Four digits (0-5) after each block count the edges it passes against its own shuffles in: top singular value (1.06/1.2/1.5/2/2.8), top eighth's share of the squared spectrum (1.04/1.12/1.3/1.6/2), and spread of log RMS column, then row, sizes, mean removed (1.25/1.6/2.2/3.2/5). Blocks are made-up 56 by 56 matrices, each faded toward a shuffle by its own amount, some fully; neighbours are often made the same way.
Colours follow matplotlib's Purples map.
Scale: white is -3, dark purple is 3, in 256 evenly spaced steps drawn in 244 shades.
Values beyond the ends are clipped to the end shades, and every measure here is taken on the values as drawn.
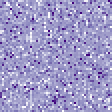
2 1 0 0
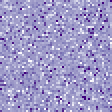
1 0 0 0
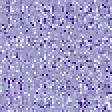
3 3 1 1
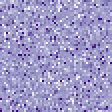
2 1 0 0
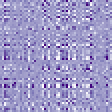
5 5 4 3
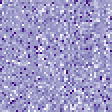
3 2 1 0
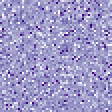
3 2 0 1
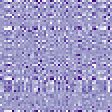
5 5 3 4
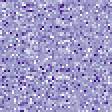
3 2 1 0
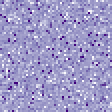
1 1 0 0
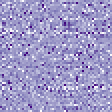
4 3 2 2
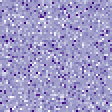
0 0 0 0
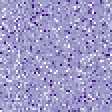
3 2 1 0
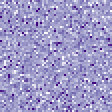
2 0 0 0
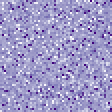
0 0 0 0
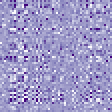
5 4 3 3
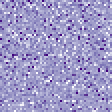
3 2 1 1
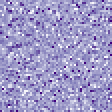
3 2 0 1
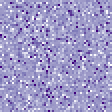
2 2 0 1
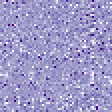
3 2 1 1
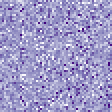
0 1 2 0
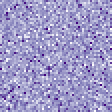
0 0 0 0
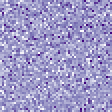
0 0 0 0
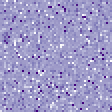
2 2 0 0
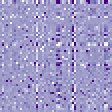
5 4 3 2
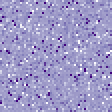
0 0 0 0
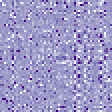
4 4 2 1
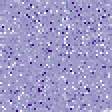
1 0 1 0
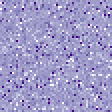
1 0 0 0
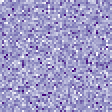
0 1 1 0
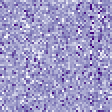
1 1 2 0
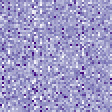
1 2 3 0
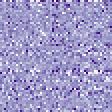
4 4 1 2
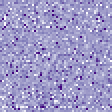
2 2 0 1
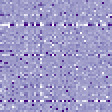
4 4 1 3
